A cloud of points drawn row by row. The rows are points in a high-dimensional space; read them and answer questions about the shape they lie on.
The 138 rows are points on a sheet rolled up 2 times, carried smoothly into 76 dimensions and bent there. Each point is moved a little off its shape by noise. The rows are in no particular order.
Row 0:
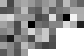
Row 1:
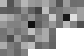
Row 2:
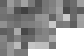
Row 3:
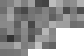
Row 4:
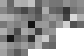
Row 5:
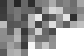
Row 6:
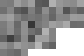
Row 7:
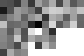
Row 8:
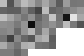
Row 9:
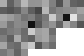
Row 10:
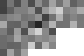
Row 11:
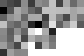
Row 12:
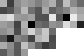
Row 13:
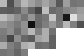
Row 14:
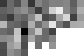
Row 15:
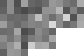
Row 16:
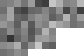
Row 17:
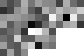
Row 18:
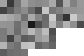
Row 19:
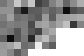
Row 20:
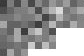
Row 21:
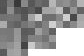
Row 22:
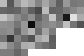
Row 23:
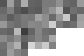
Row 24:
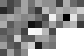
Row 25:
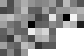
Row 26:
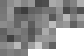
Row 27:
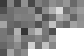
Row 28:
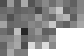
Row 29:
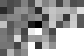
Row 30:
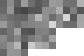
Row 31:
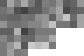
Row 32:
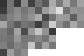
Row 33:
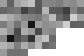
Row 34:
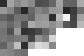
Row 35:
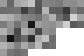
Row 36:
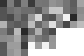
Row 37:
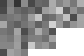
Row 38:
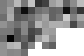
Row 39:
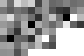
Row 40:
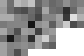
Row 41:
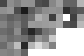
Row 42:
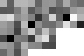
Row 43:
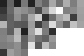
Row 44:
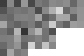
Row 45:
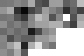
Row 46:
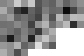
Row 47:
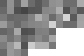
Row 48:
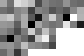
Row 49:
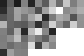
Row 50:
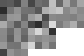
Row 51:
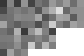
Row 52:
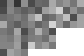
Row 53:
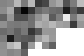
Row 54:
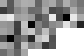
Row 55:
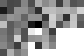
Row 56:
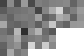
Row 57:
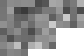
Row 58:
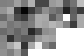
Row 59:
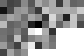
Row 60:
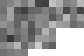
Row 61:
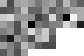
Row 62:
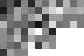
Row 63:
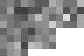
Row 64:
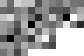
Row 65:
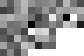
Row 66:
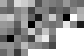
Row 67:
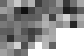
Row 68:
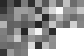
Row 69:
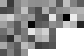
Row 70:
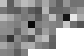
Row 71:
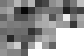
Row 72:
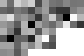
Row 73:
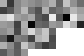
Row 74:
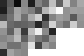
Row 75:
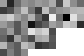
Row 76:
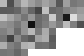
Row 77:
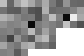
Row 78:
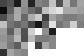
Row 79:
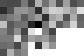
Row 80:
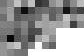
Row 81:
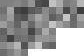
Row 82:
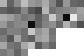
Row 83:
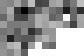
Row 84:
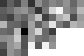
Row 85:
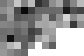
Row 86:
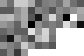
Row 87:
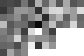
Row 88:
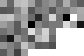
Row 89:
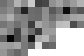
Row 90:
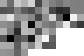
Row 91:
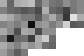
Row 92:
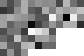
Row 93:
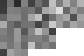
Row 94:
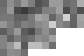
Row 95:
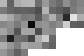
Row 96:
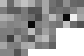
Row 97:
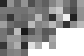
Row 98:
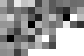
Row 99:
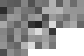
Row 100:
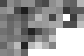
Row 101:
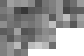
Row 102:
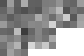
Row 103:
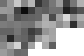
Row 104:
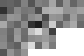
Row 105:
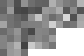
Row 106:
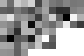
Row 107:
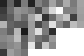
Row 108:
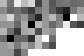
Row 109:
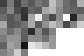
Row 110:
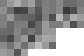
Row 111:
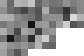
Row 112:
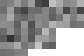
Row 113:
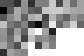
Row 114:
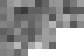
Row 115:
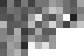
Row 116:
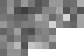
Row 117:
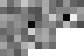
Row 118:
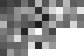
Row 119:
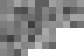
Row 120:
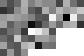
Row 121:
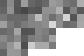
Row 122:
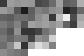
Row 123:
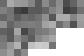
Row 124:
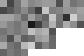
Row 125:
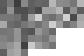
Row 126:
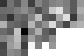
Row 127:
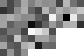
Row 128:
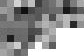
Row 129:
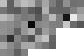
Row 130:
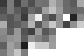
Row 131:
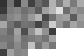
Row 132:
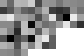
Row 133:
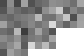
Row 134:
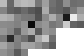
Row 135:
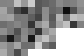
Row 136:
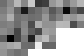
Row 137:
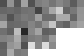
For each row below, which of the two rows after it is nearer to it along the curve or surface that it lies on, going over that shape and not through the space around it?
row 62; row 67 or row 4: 67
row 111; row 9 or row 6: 9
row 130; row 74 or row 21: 74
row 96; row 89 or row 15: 89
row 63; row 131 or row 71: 131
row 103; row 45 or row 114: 45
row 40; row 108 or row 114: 114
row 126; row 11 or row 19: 11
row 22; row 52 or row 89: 89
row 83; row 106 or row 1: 1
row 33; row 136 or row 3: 136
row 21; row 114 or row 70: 114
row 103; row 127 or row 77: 77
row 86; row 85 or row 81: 85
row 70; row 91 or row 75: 91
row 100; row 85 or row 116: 85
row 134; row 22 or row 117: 22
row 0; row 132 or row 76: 132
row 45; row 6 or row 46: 46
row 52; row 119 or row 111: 119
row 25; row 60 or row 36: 36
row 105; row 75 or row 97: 97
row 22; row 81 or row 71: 71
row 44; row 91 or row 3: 3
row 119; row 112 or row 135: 112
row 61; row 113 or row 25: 25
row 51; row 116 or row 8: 116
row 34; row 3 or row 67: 67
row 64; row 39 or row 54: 39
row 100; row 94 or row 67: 67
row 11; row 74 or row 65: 74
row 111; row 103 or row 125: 103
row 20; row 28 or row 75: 28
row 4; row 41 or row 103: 103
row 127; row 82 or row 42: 42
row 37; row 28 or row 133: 133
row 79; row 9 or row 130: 130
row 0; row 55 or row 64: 64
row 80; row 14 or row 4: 4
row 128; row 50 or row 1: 1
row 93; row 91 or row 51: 51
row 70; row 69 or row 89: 89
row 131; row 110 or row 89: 110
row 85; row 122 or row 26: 122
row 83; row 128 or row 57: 128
